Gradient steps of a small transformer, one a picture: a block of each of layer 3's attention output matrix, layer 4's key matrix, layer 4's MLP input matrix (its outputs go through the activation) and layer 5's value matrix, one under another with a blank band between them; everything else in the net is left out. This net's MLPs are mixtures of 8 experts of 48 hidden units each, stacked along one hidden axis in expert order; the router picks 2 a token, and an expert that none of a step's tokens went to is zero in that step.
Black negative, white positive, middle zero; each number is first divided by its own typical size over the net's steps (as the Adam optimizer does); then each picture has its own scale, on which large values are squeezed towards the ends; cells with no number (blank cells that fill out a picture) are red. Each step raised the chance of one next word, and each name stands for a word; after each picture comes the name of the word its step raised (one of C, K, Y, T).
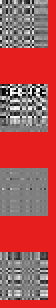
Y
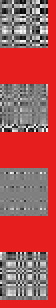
Y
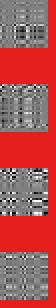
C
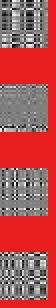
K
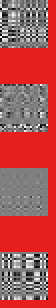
K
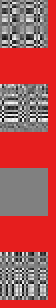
Y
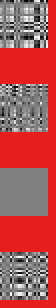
C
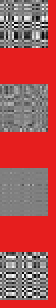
C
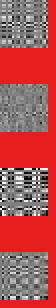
C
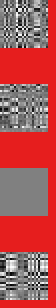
K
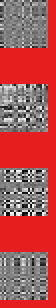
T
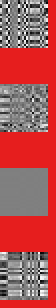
Y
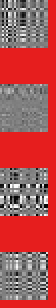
K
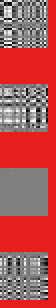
T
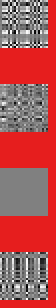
T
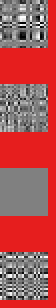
C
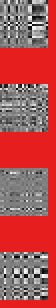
C
